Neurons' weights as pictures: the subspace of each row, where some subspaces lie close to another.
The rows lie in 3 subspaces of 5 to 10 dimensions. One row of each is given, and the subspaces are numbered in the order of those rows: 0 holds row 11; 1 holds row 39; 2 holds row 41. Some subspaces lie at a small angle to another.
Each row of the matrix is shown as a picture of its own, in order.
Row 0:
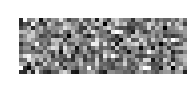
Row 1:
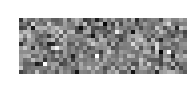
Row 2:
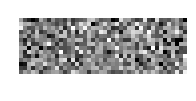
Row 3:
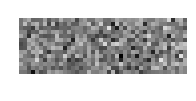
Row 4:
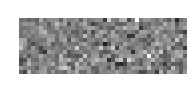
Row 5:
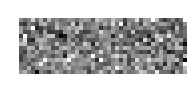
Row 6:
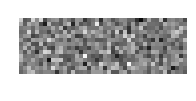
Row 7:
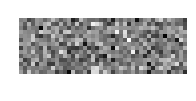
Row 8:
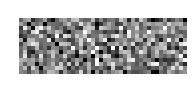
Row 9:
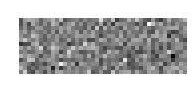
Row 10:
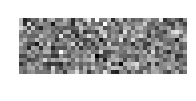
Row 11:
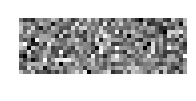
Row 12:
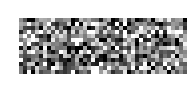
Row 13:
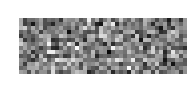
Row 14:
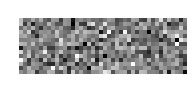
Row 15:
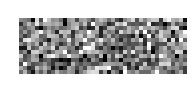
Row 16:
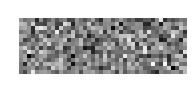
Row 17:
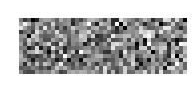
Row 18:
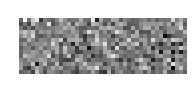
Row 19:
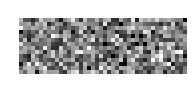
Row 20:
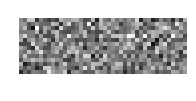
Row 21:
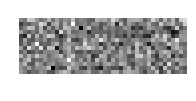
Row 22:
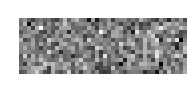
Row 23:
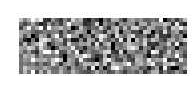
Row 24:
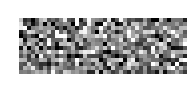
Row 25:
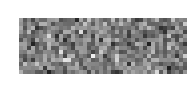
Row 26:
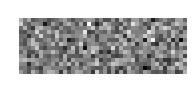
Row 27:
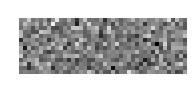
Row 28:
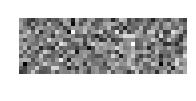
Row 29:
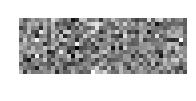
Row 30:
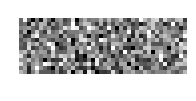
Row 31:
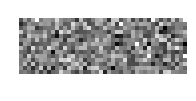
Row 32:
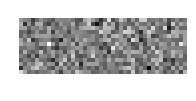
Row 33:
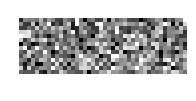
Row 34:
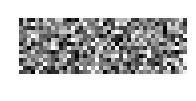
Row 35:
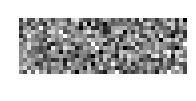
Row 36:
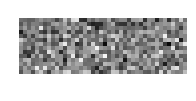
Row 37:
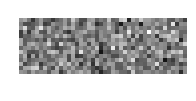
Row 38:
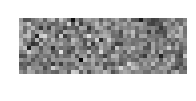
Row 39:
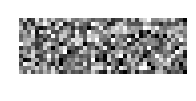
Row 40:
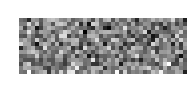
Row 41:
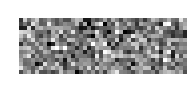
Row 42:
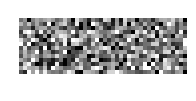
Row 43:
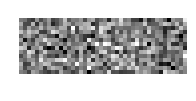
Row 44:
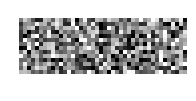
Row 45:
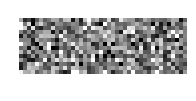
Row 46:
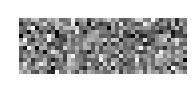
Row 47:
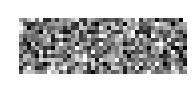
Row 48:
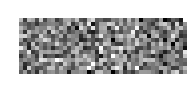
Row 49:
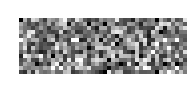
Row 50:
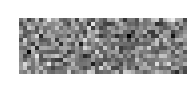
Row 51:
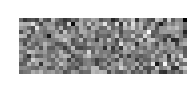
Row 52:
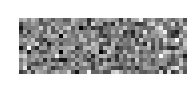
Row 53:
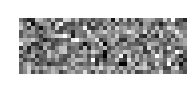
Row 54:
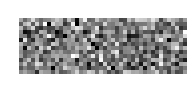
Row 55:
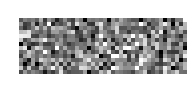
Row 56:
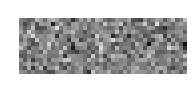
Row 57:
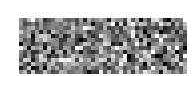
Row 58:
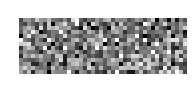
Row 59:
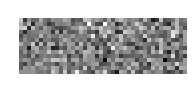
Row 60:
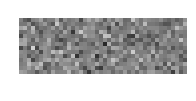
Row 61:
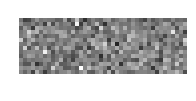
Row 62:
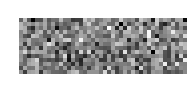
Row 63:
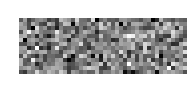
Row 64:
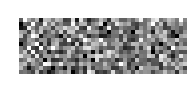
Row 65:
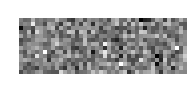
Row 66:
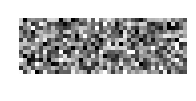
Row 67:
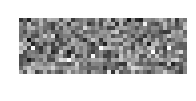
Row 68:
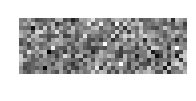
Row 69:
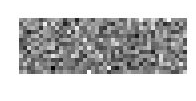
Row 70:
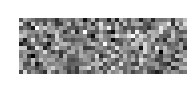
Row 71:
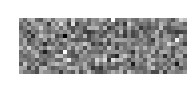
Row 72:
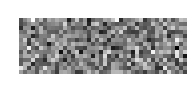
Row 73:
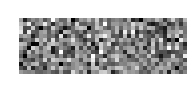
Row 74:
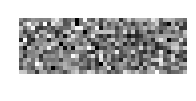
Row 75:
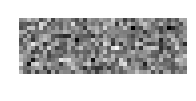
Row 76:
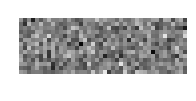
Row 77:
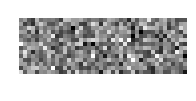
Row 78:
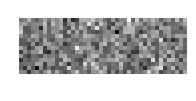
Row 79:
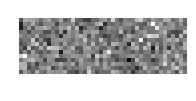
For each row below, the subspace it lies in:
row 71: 1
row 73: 0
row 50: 0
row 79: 0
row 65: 1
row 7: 1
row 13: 0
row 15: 1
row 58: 2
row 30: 0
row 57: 1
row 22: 1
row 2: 1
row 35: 2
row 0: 1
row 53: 1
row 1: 2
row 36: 1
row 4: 1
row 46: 2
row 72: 1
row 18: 1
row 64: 0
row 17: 1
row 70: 2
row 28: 1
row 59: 2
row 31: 1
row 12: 1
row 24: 2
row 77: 1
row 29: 1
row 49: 1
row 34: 1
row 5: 2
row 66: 1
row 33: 2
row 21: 1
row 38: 0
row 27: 2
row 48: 0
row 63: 0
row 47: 1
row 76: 1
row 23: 1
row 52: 0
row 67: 1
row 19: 1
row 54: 2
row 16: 1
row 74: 2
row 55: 2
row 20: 0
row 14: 1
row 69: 0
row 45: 0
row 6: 1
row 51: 1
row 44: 0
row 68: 1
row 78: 1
